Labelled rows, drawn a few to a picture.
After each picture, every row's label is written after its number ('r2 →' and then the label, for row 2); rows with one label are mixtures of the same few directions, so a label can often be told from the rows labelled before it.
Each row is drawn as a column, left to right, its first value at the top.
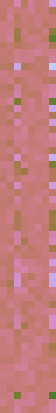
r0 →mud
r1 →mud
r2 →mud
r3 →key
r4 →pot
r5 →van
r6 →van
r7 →mud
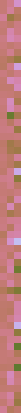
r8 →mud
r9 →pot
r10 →key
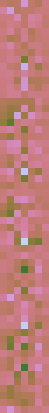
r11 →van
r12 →van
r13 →pot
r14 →key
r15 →pot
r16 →key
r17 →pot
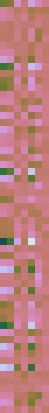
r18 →key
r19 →key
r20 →key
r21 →pot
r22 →key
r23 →mud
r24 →van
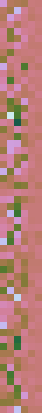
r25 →key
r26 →pot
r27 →van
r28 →mud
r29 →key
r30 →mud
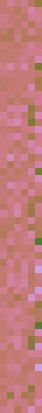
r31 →pot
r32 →mud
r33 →van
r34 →mud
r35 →van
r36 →key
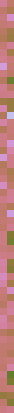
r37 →mud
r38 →pot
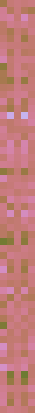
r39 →key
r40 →pot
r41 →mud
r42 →pot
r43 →van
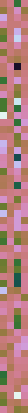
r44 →pot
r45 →key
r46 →mud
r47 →van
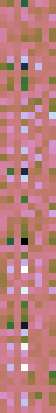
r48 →mud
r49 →key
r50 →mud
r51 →key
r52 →pot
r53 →mud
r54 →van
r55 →pot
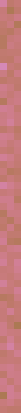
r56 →mud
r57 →van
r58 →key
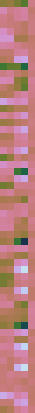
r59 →mud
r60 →mud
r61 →key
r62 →key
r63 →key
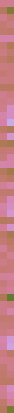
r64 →van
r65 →van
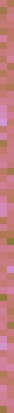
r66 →van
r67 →key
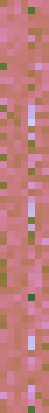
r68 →mud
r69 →pot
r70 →van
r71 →mud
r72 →van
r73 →mud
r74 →key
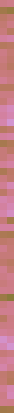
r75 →van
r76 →van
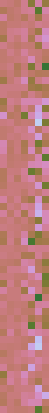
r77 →pot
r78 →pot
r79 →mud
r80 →pot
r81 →key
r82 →van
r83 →mud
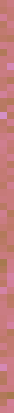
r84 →pot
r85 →mud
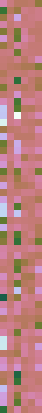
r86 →van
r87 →van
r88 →pot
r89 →mud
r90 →mud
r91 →key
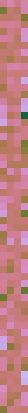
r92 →van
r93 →key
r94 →mud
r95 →pot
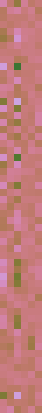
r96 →mud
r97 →van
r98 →mud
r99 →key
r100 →van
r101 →van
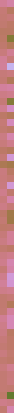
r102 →mud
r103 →mud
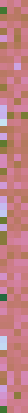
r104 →van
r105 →pot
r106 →mud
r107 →pot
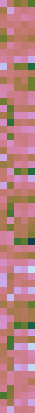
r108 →mud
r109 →van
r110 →key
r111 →key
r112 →key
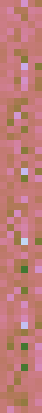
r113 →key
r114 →van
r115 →pot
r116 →key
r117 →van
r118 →key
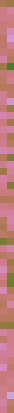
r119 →key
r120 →mud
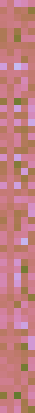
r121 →mud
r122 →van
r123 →mud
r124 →key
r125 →van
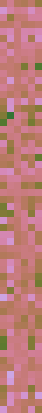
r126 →van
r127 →pot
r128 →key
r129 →mud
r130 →van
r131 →mud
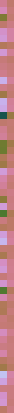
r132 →pot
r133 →pot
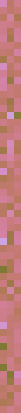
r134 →key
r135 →pot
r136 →pot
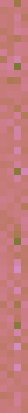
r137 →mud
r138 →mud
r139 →key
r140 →key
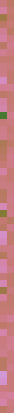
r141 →pot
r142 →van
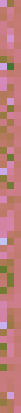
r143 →key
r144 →mud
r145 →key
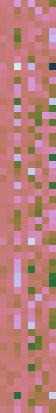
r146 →key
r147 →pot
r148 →mud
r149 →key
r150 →key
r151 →van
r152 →pot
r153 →mud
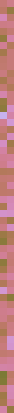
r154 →pot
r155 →van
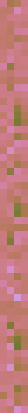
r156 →mud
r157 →key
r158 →van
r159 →van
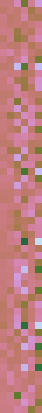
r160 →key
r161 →pot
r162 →mud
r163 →key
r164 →van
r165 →key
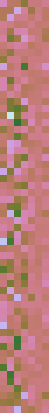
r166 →key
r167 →pot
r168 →van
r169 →mud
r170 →van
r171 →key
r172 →mud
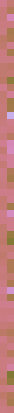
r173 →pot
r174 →pot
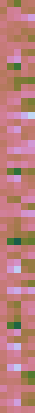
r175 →van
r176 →key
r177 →key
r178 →pot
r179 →pot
